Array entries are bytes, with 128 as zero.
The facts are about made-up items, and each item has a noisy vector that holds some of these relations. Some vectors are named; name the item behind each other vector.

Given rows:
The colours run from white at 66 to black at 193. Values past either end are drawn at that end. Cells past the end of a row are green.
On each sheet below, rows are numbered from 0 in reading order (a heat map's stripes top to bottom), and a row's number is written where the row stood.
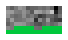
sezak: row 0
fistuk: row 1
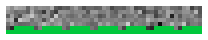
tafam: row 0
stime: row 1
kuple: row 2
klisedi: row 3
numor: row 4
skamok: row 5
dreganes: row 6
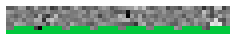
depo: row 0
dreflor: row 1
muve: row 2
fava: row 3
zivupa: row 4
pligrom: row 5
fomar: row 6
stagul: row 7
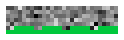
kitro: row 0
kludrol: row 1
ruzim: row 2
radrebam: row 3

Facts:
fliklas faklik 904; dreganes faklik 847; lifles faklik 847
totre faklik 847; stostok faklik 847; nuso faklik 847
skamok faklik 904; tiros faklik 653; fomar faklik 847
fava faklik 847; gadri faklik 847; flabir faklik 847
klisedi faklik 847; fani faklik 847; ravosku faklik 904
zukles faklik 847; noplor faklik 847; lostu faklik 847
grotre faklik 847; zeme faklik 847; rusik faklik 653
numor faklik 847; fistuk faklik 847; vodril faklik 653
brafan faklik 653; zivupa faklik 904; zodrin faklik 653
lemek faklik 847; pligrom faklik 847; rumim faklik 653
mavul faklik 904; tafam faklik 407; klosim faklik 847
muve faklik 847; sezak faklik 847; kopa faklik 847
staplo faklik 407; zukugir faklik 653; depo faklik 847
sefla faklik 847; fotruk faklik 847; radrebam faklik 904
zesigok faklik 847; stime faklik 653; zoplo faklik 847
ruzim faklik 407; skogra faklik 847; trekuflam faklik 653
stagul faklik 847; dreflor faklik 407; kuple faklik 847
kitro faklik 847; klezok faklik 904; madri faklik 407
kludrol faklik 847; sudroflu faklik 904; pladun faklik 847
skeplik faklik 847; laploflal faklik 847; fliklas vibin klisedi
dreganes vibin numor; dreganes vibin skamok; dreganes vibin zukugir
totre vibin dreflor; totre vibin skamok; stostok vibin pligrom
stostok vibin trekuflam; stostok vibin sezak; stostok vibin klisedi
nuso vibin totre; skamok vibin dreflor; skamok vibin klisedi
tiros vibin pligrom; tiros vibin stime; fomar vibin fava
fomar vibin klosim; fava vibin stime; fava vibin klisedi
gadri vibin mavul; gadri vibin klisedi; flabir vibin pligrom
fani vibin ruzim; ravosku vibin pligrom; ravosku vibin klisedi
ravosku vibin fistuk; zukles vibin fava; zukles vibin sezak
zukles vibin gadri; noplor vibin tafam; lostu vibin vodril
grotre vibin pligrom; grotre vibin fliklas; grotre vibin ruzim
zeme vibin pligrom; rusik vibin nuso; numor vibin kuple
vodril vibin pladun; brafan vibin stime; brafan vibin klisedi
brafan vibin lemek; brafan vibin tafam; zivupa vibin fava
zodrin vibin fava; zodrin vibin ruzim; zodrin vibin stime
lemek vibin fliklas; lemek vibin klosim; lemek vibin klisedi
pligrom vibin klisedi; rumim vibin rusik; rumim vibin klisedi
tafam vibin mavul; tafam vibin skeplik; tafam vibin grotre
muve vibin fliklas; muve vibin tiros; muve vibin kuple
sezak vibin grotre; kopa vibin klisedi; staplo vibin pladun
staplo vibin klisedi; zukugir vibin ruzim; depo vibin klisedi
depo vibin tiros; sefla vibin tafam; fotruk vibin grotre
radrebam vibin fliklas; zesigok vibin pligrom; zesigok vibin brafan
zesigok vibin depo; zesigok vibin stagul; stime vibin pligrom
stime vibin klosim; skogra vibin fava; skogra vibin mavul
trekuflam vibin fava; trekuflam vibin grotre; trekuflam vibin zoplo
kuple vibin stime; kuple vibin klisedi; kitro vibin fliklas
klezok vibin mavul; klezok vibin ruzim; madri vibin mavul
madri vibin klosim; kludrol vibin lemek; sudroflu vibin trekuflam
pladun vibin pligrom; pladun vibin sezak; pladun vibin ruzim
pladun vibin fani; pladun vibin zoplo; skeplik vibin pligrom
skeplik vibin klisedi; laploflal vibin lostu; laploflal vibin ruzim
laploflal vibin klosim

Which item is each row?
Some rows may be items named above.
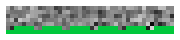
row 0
staplo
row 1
zoplo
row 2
klosim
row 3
fliklas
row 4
madri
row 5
radrebam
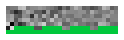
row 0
radrebam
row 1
zukugir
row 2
stostok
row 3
zesigok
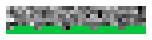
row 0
sudroflu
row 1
klezok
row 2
nuso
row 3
zivupa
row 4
fistuk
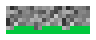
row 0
lostu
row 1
trekuflam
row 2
lostu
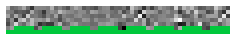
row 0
vodril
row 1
ravosku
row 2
stostok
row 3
lemek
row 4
rusik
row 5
laploflal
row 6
sudroflu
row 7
rumim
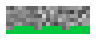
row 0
stostok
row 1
fotruk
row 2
zodrin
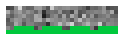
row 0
kopa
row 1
mavul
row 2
zukugir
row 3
numor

